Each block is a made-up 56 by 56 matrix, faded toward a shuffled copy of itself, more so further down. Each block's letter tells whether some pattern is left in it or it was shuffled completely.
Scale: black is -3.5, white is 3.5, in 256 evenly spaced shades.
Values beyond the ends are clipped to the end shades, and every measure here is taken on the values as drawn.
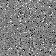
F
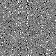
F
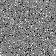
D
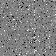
F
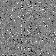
F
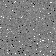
D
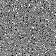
D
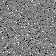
D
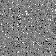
F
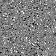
F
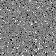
F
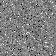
D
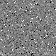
D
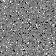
F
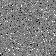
D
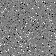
D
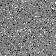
D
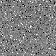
F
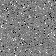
D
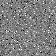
F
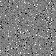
F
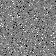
D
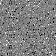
F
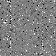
F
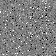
F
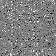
F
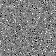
D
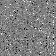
F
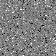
F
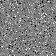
D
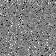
D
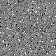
D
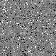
F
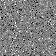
D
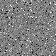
D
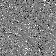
D
